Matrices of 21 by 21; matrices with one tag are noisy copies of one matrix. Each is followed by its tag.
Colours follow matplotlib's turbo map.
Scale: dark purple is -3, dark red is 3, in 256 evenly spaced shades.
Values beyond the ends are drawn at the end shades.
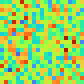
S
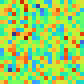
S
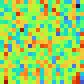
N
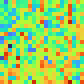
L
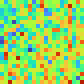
L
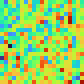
L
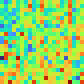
L
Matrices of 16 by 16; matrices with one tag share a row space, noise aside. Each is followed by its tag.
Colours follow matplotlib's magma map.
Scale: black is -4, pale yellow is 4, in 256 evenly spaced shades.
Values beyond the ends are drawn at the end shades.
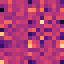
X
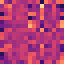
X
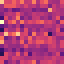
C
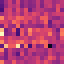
C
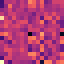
X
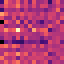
C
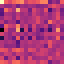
C
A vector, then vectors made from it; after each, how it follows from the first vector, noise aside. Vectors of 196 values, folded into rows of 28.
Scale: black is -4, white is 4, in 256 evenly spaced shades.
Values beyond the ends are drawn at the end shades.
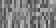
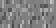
partly zeroed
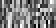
scaled up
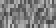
sign-scrambled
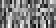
scaled up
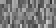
sign-scrambled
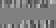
partly zeroed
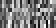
scaled up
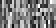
scaled up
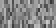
sign-scrambled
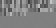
partly zeroed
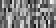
scaled up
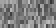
sign-scrambled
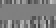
partly zeroed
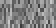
sign-scrambled
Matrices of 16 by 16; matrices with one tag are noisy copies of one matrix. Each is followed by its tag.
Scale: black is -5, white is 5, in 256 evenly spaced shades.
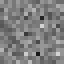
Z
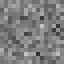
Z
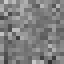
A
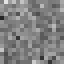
A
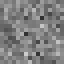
Z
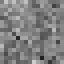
A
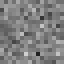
Z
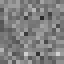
Z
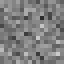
Z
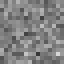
Z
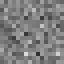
Z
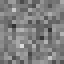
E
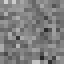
A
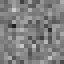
E
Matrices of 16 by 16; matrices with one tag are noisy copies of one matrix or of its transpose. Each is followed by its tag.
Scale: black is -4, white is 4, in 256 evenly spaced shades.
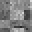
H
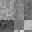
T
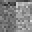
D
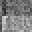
D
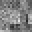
H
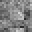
H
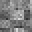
H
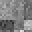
T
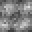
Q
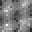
Q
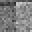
D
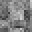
H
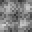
Q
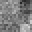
T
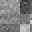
T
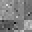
T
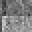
D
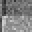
D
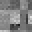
H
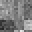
T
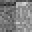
D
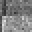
D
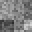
T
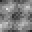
Q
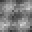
Q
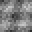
Q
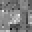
H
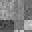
T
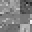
T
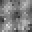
Q
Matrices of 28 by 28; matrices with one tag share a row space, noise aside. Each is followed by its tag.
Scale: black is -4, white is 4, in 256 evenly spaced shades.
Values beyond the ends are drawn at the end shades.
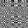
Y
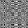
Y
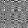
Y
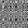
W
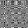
Y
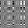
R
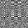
Y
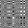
R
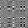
R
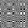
R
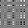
R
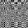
Y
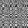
W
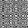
W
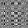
Y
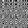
W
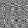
Y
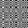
W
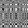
W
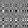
W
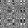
R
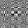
Y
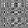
Y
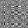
Y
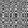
W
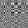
Y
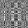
Y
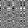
R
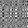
W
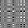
R
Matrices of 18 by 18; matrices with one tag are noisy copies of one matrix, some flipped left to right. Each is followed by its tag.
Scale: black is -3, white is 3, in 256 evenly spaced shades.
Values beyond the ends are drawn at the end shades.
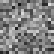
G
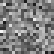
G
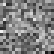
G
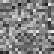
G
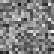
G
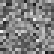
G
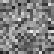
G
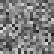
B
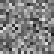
B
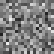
B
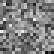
G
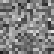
G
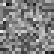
G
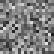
B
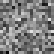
G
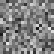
B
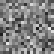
B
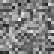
G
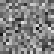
B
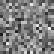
B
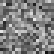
G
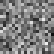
B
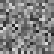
B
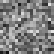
G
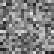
G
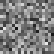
B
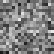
G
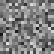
B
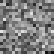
G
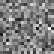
B
